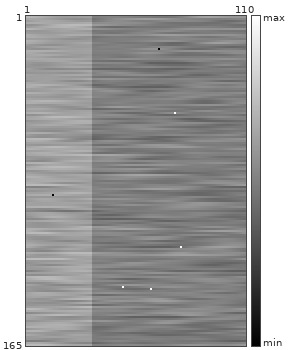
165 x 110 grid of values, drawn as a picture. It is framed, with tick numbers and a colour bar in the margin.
Seam: vertical, 30% of the way across, the left part higher. Grain: streaks across. Lone odd cells: 6, 4 higher and 2 lower than their neighbours.
